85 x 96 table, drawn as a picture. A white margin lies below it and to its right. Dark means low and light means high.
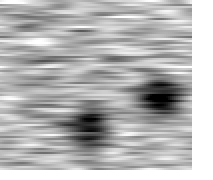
There are two dips. The halves do not mirror each other. Most values sit high, with a long tail of low ones.
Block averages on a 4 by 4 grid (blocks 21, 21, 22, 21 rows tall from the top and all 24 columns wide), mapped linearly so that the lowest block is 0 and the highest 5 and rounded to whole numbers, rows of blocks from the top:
4455 | 4444 | 4230 | 5345
